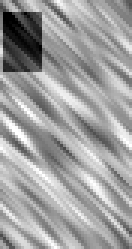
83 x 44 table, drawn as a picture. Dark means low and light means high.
The ninth with the lowest average is the top left. The halves do not mirror each other. The values are skewed, with a long tail toward low values. In the top left lies a patch that is lower than the rest. Overall the values sit about 60% of the way up the scale. Streaks slant down to the right.
